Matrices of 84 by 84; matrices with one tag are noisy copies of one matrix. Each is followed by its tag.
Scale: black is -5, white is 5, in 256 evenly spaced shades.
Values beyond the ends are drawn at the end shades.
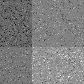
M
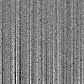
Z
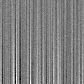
Z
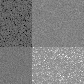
M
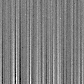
Z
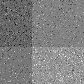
M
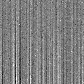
Z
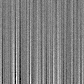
Z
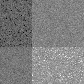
M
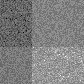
M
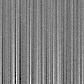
Z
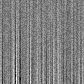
Z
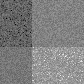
M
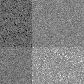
M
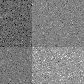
M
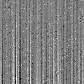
Z
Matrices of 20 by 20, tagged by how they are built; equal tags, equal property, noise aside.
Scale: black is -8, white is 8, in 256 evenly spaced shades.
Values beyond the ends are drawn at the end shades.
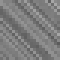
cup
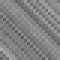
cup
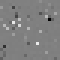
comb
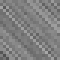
cup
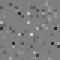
comb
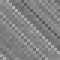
cup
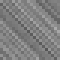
cup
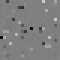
comb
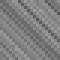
cup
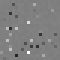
comb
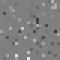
comb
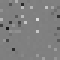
comb
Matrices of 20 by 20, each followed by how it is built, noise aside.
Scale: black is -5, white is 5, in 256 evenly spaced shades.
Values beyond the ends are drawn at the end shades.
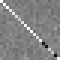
diagonal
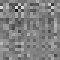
low rank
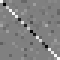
diagonal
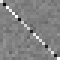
diagonal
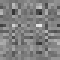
low rank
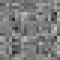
low rank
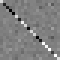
diagonal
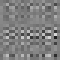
low rank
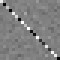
diagonal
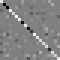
diagonal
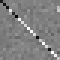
diagonal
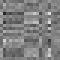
low rank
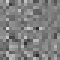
low rank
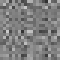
low rank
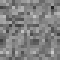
low rank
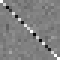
diagonal
